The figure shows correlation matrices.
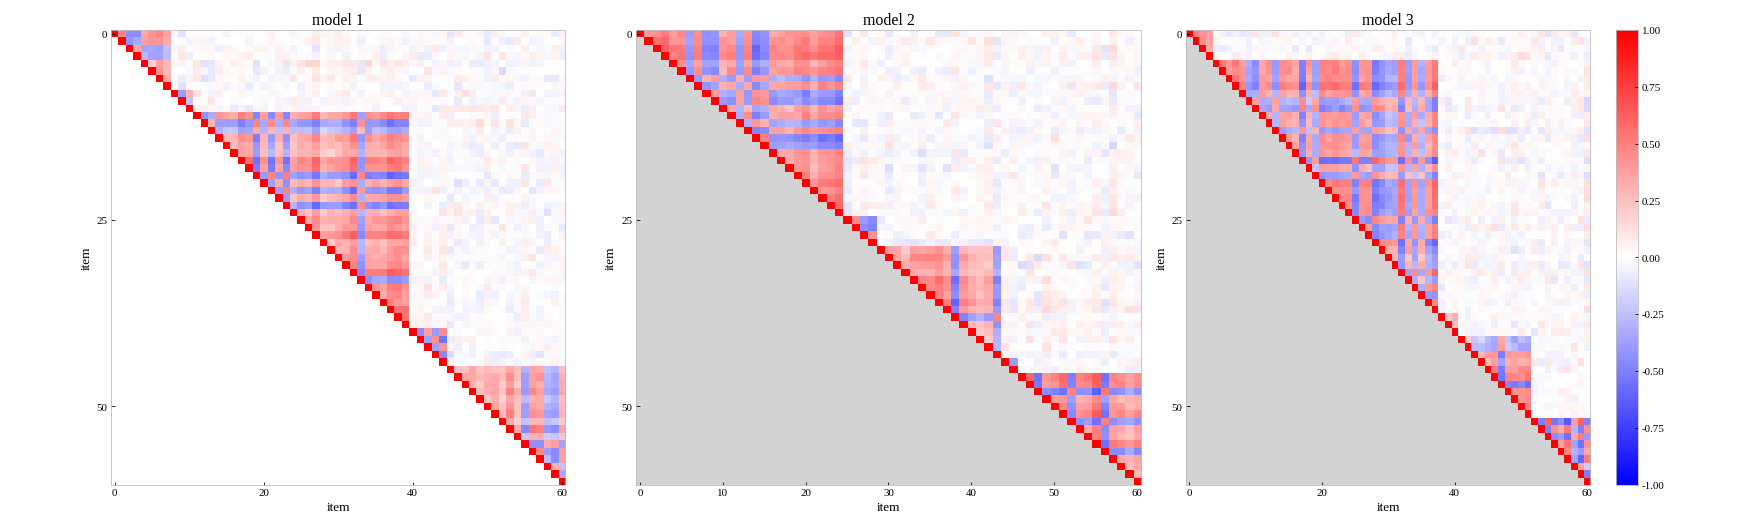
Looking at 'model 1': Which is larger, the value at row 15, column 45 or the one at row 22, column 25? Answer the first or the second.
the second
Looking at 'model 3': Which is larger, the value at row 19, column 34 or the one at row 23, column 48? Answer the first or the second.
the second
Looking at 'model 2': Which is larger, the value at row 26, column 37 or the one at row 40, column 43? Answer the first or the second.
the first
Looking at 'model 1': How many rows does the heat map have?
61
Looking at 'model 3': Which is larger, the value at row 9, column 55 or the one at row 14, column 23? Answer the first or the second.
the second
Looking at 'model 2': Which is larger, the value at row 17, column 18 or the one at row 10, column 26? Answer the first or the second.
the first
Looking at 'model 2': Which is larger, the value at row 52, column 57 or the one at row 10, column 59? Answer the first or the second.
the second
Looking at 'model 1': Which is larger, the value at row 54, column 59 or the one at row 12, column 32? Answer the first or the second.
the first
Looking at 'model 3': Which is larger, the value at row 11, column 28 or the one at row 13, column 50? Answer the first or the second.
the second
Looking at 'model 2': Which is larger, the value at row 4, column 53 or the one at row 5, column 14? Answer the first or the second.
the first
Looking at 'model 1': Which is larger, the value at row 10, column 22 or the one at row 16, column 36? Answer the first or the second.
the second
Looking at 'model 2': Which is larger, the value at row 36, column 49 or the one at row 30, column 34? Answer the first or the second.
the second
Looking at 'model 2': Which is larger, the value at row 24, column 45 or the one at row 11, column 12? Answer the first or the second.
the first
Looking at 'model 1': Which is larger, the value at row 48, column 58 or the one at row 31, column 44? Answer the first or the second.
the second
